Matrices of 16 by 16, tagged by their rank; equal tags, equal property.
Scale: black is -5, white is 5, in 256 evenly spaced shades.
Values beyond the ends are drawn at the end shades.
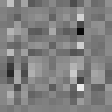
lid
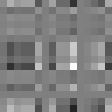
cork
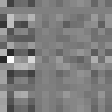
lid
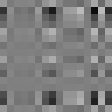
cork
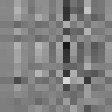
lid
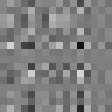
lid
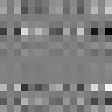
cork
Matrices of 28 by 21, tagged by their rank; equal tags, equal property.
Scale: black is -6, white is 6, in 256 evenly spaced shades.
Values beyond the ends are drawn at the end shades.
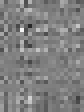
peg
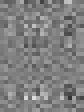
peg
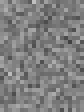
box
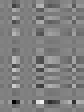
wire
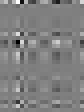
wire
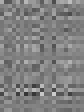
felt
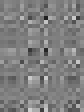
felt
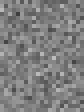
box
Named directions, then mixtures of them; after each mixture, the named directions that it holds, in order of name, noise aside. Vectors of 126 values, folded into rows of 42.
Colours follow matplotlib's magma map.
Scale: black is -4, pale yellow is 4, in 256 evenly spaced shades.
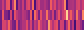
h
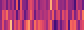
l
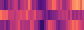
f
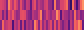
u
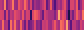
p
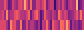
p, u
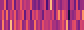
l, p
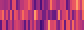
f, h, p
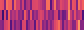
l, p, u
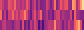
f, l, u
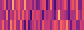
p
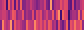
l, p, u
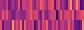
u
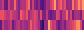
f, h, u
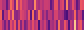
h, u
